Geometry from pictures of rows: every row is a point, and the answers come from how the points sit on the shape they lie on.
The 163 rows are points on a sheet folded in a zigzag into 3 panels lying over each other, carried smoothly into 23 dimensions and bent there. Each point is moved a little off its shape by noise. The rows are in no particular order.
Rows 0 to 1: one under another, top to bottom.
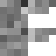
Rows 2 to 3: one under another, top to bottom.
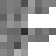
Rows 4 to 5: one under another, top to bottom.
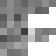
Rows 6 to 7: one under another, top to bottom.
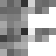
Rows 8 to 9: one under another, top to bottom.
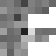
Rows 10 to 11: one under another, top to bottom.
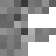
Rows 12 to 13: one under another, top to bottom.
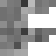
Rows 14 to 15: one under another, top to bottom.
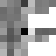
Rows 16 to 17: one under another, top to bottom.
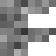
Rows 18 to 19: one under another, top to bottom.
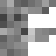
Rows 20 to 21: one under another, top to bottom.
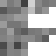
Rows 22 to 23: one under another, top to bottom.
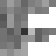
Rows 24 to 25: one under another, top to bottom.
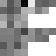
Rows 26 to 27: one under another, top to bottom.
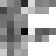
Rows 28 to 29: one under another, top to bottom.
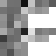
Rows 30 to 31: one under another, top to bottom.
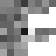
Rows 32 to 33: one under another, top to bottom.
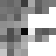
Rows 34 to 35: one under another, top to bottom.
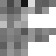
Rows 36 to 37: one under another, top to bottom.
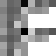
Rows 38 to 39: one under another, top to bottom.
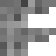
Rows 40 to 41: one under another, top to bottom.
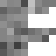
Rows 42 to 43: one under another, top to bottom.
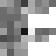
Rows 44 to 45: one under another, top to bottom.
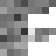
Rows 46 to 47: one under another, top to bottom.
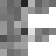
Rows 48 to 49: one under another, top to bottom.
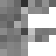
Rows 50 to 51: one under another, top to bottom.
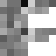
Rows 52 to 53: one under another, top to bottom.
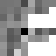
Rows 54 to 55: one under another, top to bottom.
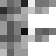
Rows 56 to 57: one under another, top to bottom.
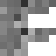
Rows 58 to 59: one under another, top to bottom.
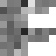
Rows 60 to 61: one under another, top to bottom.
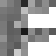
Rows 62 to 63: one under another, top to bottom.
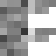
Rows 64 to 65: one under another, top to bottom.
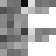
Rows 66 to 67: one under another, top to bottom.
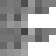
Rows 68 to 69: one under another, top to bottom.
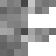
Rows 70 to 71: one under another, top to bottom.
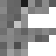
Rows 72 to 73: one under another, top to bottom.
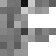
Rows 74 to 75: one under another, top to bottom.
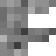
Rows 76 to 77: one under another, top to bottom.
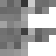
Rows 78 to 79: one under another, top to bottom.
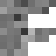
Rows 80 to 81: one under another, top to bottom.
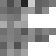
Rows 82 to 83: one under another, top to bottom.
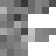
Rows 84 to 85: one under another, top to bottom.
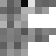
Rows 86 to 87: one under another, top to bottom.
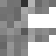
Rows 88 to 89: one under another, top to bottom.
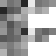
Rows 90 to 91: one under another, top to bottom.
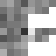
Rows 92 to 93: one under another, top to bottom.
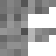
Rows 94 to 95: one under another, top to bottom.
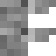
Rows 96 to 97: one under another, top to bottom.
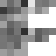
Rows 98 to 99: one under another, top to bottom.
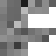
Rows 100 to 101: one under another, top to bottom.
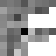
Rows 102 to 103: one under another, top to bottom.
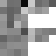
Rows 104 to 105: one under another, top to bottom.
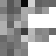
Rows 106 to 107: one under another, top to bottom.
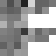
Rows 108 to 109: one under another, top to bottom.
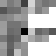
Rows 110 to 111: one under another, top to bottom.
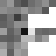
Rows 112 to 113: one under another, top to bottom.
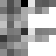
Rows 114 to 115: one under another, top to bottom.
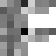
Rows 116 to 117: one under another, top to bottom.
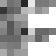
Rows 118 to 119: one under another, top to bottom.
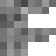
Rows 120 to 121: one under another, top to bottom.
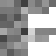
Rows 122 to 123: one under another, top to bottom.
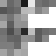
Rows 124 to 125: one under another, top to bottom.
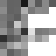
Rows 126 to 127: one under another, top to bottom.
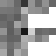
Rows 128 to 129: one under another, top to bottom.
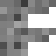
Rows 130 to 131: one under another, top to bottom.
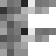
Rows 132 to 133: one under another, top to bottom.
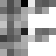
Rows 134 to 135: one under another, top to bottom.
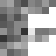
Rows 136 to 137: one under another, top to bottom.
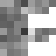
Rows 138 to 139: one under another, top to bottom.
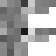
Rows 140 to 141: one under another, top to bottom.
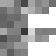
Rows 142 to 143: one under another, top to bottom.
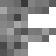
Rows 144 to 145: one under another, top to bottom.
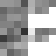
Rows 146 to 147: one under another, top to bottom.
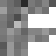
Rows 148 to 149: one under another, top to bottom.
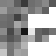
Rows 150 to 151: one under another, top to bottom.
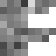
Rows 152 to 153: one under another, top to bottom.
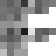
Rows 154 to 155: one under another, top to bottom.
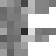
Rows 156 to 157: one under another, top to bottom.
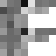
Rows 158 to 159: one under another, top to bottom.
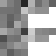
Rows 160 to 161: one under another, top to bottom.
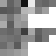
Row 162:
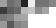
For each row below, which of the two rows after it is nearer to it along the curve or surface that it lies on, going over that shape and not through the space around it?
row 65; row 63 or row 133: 133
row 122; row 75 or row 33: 33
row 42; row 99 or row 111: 99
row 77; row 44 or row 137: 137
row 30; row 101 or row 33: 101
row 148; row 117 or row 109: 109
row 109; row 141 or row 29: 29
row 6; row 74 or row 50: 74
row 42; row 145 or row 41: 41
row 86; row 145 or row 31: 31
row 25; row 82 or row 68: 82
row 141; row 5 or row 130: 130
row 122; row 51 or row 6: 51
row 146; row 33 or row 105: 105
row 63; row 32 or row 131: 131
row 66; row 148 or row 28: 148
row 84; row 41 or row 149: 149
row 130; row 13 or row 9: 9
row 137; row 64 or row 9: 9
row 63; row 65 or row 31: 31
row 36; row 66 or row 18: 18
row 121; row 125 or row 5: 125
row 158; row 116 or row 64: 64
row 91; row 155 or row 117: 117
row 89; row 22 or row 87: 87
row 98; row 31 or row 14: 14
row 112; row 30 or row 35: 35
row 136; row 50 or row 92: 50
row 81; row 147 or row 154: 147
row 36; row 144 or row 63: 63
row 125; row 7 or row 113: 7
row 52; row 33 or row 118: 33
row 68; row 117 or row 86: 117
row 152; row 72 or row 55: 55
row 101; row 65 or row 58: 58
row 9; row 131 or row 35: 131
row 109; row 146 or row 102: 102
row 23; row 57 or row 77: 77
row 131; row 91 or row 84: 84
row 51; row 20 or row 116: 116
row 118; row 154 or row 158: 158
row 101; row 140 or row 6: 140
